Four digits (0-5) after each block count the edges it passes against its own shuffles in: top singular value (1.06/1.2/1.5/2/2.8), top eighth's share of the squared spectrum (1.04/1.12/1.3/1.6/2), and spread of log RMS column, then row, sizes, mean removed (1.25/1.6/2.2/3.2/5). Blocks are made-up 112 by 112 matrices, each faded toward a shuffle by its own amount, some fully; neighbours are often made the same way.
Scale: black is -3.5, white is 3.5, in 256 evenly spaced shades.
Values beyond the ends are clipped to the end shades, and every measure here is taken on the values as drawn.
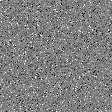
0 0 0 0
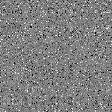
4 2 1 2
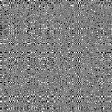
5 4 3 3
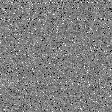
2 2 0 2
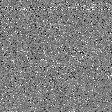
3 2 0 2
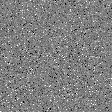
1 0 0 0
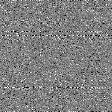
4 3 1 3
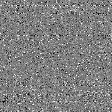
3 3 1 2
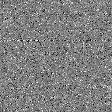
3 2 0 2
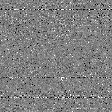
4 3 0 3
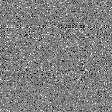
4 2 1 2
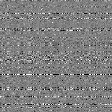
5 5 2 4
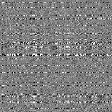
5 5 2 4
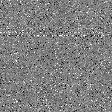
3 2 0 2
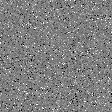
0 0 0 0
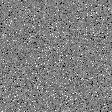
1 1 0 0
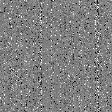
2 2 3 0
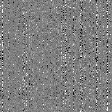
3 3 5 0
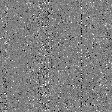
2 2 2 0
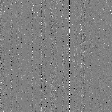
4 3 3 0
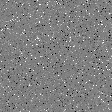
0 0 0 0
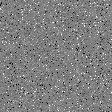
0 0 0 0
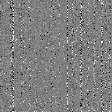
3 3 4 0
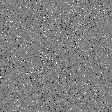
0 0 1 0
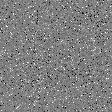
0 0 0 0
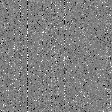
3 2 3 0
